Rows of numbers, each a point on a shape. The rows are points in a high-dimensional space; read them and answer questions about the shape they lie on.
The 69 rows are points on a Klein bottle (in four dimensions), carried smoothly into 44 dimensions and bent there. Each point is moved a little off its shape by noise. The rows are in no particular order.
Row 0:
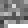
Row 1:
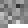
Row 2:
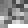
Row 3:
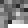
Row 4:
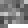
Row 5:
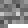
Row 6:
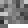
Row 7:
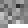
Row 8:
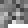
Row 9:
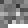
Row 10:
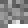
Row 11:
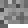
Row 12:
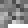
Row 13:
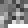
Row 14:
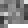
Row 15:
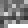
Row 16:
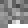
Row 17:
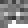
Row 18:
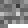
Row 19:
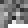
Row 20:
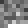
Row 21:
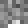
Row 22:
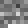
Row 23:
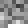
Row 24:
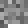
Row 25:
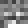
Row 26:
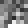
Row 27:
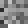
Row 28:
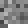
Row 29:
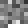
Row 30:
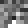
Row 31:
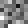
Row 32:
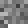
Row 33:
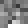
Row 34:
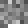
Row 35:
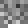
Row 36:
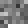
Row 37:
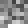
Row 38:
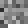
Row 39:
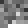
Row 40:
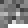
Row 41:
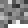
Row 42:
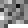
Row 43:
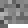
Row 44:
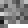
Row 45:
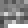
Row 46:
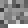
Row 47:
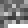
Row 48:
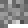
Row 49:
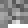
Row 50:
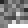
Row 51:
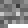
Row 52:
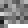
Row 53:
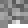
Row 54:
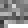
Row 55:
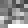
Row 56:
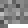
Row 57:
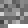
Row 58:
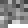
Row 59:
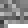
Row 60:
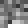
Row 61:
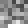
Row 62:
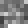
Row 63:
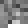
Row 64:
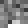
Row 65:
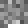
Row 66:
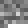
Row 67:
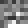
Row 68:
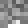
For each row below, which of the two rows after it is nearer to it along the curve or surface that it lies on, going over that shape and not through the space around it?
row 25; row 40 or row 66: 40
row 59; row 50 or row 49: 50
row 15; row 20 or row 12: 20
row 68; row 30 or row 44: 30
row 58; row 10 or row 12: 10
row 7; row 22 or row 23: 23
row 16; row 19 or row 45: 19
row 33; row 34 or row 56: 34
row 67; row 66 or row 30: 30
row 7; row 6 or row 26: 26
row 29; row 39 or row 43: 43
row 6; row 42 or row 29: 29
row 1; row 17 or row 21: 21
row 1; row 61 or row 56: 61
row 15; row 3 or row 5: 5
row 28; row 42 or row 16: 16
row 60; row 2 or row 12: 2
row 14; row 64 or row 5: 5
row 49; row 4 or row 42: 42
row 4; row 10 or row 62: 62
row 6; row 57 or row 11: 11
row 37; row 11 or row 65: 65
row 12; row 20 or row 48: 48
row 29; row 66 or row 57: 57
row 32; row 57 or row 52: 57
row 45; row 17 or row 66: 17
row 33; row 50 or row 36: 50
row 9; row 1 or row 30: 30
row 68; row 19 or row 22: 19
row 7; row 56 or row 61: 61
